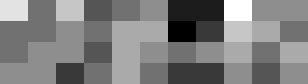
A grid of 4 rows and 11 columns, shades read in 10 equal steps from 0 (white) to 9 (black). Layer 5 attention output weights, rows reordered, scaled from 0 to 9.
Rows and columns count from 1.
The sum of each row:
47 51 46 56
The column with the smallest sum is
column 9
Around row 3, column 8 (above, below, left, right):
7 7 5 3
